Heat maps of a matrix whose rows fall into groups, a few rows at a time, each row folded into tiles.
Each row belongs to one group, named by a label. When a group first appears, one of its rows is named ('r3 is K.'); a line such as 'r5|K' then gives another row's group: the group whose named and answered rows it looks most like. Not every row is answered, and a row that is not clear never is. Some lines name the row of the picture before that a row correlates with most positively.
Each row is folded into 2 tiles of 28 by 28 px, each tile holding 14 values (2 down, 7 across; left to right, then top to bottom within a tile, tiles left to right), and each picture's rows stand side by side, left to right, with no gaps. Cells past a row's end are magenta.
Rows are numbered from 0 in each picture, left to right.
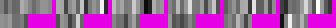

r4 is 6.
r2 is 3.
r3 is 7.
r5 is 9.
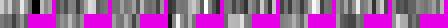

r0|3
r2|6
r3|9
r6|7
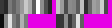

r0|9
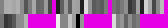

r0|7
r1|6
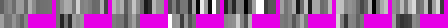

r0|6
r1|7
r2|3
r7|7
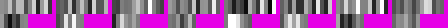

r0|7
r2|9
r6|7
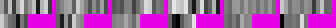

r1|7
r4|7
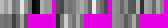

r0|3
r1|9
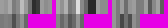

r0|3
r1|3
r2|7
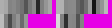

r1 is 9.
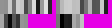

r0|7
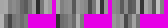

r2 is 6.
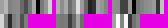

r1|3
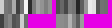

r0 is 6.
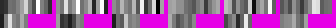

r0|9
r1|7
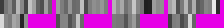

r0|6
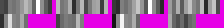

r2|9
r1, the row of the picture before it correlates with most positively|1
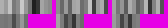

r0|3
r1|7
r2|7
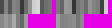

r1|6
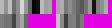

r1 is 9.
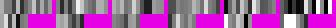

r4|6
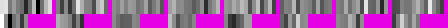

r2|7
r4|7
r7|9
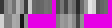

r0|6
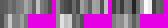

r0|9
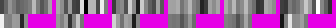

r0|6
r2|6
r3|3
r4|3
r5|9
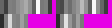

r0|9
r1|9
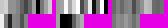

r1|7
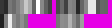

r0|9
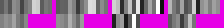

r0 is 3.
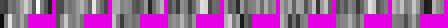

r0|9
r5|7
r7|3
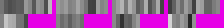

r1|3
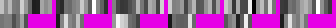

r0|3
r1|9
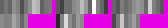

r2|9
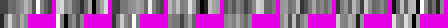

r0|9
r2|9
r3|3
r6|6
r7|6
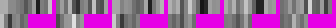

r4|3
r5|6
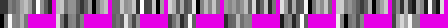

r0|9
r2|6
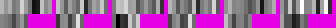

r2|7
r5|7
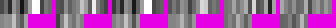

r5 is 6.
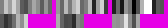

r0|7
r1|7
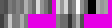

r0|9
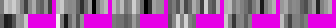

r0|7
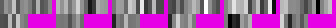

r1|3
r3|9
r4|7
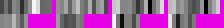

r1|7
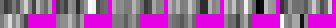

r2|3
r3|3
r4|3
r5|6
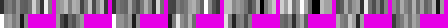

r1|7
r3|9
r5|3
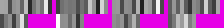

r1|6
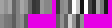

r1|6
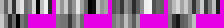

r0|7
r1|3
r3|7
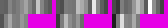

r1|9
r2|9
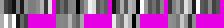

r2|6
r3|6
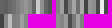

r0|9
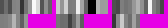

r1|3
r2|9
